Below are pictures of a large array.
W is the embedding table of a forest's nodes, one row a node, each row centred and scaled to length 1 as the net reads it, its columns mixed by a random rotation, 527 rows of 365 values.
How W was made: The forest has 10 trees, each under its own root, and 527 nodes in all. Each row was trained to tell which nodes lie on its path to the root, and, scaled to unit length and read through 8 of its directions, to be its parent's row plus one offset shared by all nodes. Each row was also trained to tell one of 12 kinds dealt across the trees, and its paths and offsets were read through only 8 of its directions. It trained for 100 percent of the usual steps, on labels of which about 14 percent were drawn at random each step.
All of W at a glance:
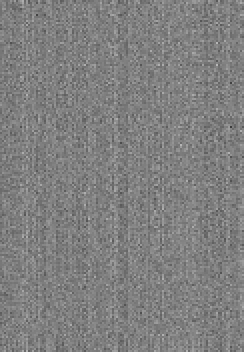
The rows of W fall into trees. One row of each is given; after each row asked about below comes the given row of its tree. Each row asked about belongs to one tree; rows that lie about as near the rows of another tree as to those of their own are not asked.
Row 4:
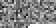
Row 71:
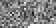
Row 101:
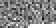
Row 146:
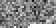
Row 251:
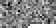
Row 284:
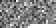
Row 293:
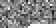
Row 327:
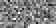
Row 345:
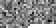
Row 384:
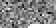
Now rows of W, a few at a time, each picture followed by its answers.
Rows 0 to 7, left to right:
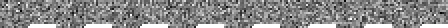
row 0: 4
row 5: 101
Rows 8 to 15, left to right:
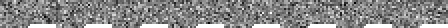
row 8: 251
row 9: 146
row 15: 327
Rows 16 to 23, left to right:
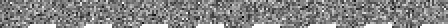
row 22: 101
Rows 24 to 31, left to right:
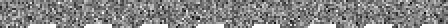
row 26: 327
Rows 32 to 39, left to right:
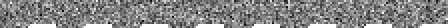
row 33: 146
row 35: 327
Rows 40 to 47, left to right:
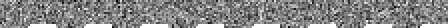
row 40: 146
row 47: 101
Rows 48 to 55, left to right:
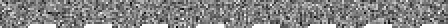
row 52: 146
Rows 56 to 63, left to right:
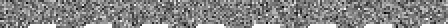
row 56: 101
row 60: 146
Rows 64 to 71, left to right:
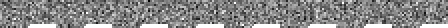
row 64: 251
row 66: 327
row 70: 327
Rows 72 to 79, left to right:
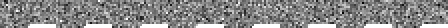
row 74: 101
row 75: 327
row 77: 327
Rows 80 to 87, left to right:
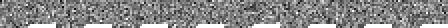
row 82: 101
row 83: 101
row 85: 251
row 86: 251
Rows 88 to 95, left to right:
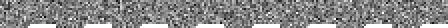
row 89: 251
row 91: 146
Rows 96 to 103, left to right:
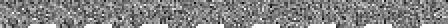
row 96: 251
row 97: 251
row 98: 251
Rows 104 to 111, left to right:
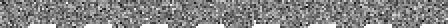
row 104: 327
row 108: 293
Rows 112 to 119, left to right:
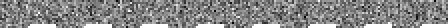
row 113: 146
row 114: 4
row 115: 146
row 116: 284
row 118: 345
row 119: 4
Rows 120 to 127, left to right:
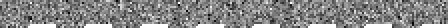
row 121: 101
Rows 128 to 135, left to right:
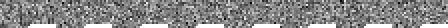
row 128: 251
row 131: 327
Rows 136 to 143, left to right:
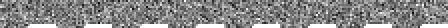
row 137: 146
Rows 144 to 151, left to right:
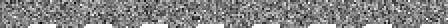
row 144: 284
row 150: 327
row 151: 251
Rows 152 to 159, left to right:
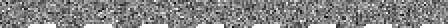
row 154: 251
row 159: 146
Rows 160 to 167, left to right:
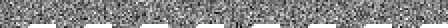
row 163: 146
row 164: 327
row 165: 327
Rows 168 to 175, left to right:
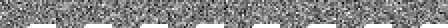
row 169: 384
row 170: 327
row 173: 327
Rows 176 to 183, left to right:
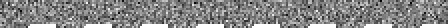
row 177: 101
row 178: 101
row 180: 101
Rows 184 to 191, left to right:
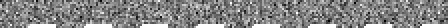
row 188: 327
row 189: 251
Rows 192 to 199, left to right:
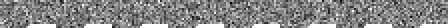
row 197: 4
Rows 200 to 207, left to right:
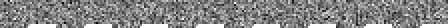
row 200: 327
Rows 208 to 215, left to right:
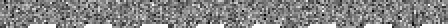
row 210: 327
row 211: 284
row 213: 345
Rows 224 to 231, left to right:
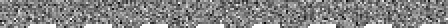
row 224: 146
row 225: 146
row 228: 284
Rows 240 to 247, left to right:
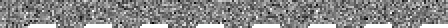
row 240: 327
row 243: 101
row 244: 327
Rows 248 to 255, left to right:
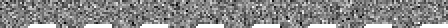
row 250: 4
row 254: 293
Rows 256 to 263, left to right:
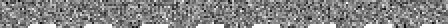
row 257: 146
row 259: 327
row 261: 4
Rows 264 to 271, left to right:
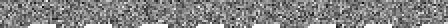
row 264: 4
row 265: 101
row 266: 146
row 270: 101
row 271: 345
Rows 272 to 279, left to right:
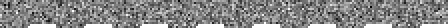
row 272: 251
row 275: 101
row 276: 146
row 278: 384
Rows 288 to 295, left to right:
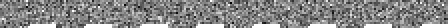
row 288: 345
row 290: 146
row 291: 251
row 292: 284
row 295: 4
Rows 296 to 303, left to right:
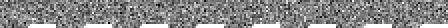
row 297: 146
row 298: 251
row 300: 345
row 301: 327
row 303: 4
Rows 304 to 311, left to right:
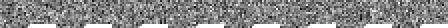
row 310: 101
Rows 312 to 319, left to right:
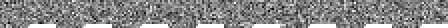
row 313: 327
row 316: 4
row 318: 293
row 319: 251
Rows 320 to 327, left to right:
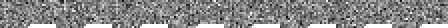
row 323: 4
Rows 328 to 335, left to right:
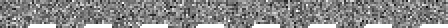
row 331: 101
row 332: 251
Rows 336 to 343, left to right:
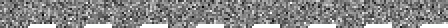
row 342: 345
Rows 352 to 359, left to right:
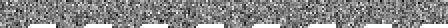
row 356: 4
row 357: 345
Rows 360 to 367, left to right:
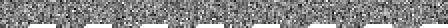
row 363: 251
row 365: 4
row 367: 146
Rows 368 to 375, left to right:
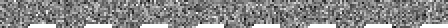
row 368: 4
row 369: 251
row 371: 293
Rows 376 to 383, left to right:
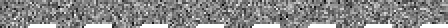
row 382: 251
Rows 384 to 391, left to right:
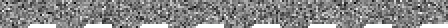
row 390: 327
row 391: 101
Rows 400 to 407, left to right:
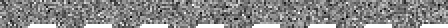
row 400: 327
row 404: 293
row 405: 327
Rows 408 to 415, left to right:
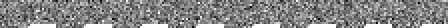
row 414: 251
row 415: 101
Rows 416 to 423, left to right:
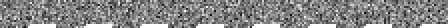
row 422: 251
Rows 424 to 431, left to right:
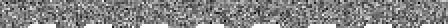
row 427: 146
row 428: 146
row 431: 101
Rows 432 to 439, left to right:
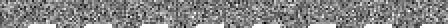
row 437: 293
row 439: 251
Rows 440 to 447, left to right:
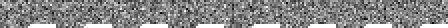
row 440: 4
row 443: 251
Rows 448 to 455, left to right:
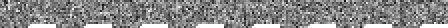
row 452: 251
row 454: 327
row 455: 327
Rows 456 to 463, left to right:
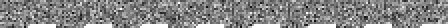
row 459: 293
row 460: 327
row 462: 101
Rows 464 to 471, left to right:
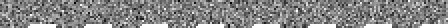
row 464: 146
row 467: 101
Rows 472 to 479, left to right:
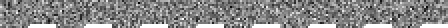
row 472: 251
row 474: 101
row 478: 327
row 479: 384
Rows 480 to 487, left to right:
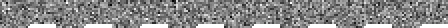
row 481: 146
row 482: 251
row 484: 4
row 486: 146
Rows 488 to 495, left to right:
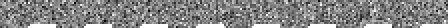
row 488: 4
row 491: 101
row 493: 327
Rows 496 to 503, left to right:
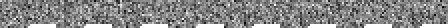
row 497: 327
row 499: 146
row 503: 251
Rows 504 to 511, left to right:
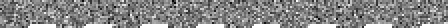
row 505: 146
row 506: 293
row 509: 327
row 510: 293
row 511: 345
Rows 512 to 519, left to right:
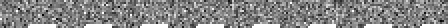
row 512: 251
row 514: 284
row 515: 251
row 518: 251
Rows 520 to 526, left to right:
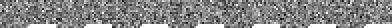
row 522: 101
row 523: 251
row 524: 284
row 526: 101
